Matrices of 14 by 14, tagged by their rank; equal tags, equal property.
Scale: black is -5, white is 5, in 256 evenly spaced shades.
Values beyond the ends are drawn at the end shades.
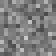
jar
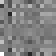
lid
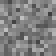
jar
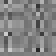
lid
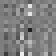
lid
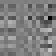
lid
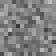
jar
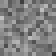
jar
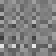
lid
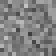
jar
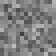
jar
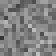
jar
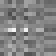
lid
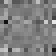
lid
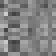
lid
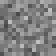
jar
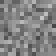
jar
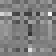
lid
